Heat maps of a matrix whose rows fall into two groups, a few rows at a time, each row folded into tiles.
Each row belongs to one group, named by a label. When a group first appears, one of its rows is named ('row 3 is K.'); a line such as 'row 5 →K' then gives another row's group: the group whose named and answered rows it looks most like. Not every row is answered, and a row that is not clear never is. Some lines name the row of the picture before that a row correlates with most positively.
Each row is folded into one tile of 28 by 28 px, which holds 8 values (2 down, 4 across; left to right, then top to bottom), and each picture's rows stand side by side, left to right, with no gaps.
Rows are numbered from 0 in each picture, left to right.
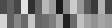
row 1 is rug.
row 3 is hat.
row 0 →rug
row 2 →rug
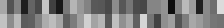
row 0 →hat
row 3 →hat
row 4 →hat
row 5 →rug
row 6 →rug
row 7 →rug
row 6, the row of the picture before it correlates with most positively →2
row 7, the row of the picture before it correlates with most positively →0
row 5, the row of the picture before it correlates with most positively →1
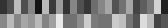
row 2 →hat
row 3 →rug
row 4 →hat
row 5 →hat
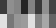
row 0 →hat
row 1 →hat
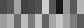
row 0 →hat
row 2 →rug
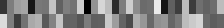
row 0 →rug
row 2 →rug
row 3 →rug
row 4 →rug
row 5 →hat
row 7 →rug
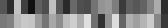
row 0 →hat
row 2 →hat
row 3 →rug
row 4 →hat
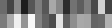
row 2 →hat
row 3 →hat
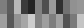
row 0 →hat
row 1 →rug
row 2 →rug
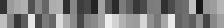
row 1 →rug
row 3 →hat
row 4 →hat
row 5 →hat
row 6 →rug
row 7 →rug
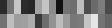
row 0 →hat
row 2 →rug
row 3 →hat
